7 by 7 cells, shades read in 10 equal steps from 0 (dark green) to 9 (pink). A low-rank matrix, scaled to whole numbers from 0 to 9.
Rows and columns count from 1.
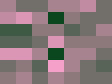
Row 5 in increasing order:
0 4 6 6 6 8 8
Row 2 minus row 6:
3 3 3 -9 -1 0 1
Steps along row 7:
up down up down down same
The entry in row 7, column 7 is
4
